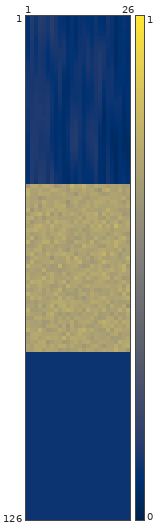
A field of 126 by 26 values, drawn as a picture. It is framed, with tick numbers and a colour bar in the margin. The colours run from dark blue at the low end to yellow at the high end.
The table splits into 3 rows of 1 panel. Panel 1,1: very low, streaked downward, faint in contrast. Panel 2,1: high, fine-grained, faint in contrast. Panel 3,1: very low, flat.
